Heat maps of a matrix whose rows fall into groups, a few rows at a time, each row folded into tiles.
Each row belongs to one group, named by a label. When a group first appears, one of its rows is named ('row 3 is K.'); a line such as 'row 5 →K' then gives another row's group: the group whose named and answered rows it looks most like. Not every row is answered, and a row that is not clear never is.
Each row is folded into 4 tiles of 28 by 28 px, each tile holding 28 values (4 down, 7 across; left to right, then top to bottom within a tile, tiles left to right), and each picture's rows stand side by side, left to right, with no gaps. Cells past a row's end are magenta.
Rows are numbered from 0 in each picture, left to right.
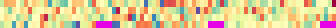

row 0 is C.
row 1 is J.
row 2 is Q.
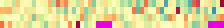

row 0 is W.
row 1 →Q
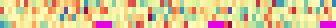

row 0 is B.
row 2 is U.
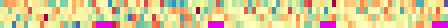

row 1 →U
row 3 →B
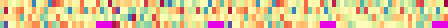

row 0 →J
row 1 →U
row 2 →J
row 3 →Q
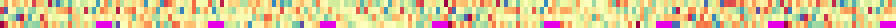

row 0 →U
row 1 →J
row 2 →C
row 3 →Q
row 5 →W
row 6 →J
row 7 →U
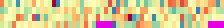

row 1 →J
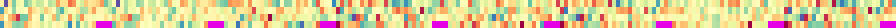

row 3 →U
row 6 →W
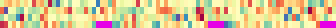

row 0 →U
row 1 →B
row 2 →B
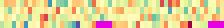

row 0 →C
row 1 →W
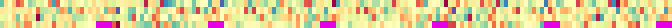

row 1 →U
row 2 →Q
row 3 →Q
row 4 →U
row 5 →W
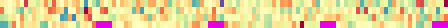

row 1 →B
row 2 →W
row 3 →Q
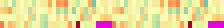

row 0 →W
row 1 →W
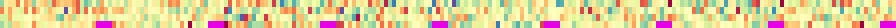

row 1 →W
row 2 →U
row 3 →U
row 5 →Q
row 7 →W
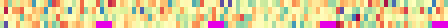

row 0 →J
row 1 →B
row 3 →U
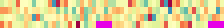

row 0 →W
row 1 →W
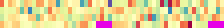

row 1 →W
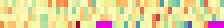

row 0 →W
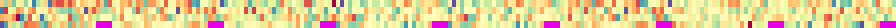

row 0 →J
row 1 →B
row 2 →Q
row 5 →B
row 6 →W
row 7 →C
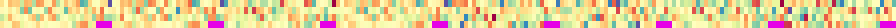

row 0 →B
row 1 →B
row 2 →Q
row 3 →B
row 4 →C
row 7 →U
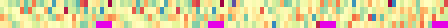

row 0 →Q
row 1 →Q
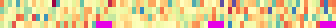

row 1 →B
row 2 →J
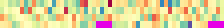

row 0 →Q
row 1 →C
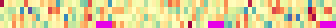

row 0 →B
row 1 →W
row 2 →B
